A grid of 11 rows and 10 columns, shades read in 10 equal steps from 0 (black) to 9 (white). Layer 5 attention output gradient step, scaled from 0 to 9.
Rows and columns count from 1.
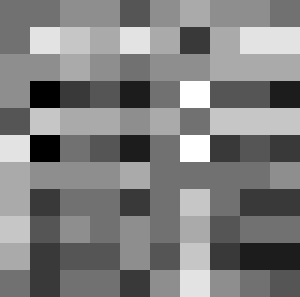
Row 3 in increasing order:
4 5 5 5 5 5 6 6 6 6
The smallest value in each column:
3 0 2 3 1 3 2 2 1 1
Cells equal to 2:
12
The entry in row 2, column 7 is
2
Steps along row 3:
same up down down up same up same same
